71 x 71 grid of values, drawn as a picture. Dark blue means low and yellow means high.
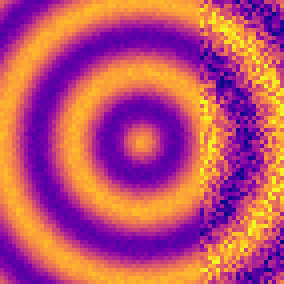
The left part is calmer, up to a seam about 70% of the way across. No row or column stands out. Concentric rings centre on the centre.
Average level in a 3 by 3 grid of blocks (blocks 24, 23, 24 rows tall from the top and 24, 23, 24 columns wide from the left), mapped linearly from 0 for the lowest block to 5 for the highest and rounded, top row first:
454 | 505 | 454
